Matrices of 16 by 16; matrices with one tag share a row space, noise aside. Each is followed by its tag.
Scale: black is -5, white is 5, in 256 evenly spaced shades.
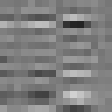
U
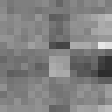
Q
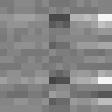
Q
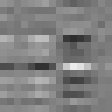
U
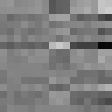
Q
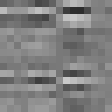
U
